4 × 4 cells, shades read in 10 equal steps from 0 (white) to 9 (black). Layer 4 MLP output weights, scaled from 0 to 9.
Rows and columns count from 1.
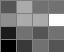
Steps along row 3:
down up down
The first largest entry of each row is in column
1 1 1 1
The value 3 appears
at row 1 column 2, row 2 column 2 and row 2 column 3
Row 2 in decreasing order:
4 3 3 0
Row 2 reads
4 3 3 0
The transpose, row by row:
6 4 8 9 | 3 3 5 7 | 5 3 6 5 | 5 0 5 6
